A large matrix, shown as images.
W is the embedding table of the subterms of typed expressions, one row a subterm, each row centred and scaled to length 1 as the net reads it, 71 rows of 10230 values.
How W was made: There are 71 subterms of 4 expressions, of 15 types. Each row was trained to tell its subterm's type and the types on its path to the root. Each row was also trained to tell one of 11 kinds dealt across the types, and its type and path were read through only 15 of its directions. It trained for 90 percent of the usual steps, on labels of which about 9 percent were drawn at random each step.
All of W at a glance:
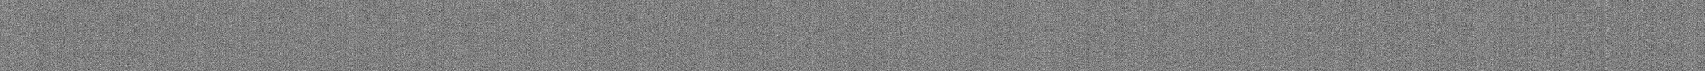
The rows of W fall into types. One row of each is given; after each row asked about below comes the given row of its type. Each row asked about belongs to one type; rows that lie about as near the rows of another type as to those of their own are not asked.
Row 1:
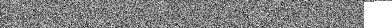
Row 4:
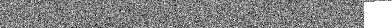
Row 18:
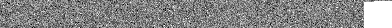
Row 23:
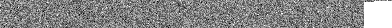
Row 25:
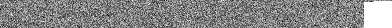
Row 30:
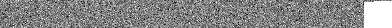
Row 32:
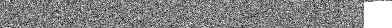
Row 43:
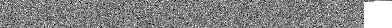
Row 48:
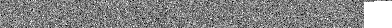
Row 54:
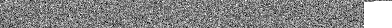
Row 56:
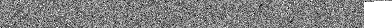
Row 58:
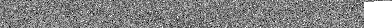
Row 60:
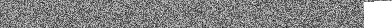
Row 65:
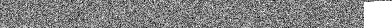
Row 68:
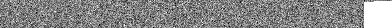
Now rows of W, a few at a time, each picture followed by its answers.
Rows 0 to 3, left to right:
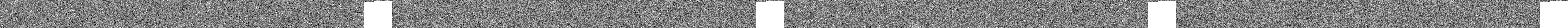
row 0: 65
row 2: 68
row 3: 54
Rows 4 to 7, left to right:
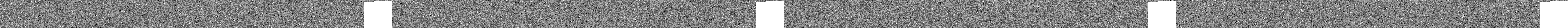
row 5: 68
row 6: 4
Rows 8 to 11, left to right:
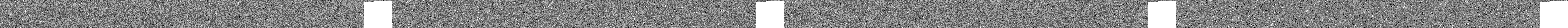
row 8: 25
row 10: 65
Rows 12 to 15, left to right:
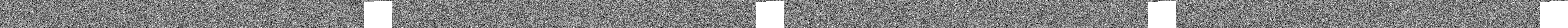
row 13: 60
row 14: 23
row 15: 18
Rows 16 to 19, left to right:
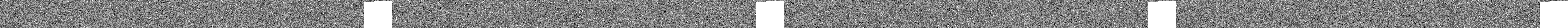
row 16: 56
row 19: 54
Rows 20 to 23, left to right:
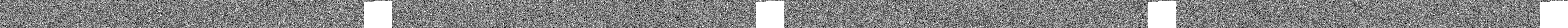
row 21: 1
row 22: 58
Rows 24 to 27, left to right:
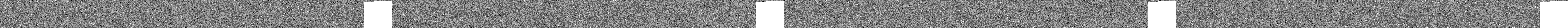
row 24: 25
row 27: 1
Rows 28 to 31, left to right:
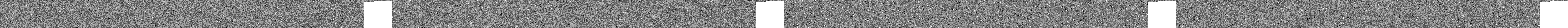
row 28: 60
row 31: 4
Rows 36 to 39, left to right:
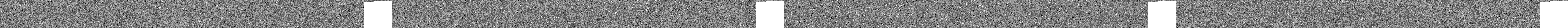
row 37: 48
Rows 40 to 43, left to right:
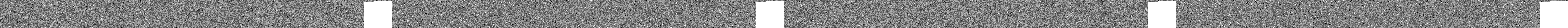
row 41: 43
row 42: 56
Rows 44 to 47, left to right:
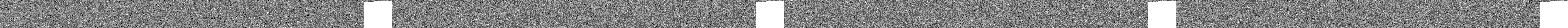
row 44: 23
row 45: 4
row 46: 60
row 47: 23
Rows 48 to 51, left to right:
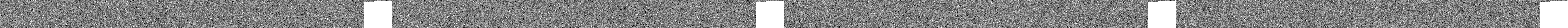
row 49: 68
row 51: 56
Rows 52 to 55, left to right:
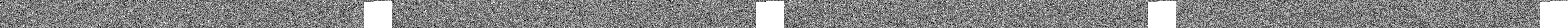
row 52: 65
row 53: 54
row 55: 4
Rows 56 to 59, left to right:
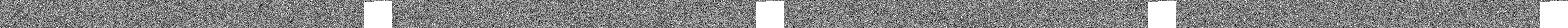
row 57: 1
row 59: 43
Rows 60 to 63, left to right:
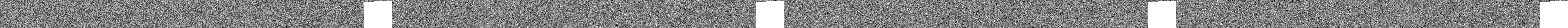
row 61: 56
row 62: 58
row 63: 65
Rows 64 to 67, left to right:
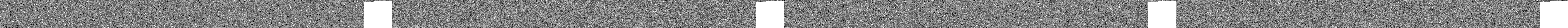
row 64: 43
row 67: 23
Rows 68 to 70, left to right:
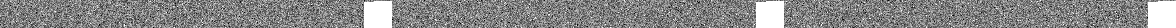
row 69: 68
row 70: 25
